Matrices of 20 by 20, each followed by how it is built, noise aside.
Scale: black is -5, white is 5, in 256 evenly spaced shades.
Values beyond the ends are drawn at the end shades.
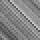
Toeplitz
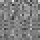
low rank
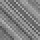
Toeplitz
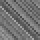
Toeplitz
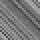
Toeplitz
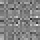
low rank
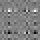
low rank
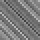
Toeplitz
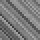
Toeplitz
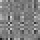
low rank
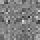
low rank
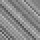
Toeplitz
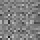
low rank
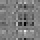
low rank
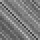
Toeplitz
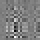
low rank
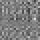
low rank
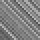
Toeplitz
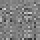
low rank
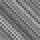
Toeplitz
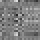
low rank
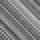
Toeplitz
